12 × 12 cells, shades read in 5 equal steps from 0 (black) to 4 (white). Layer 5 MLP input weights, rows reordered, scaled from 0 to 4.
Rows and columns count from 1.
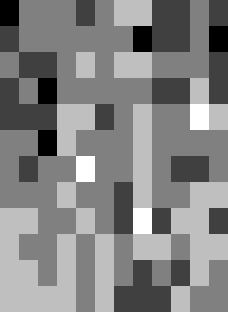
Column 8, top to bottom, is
3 0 3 2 3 3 3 3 4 3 1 1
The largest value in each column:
3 3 3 3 4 3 3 4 3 3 4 3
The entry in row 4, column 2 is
2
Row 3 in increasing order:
1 1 1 2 2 2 2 2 2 3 3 3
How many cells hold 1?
30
